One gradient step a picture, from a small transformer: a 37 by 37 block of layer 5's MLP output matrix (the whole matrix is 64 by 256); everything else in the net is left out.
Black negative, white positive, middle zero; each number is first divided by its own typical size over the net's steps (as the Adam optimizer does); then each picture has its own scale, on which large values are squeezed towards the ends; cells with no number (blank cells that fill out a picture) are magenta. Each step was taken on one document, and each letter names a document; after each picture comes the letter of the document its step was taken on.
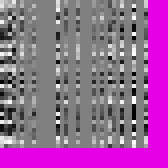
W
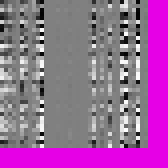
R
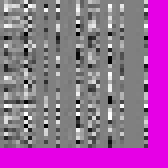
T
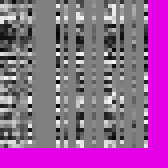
W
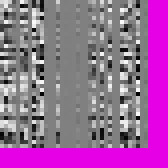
R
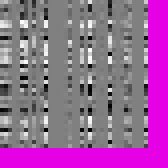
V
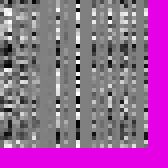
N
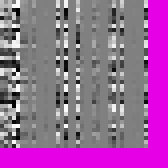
W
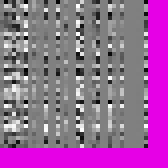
T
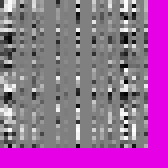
N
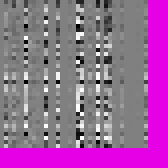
T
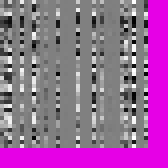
N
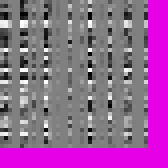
V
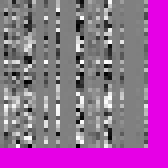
T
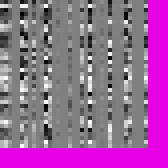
V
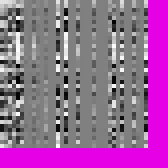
W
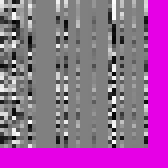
W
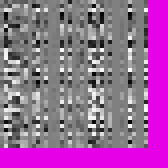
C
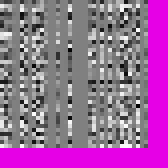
R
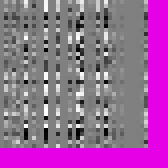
T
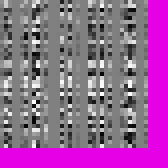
C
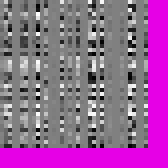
C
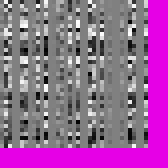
C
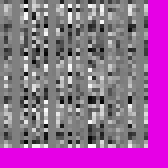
C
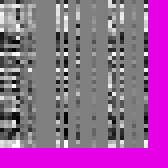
W
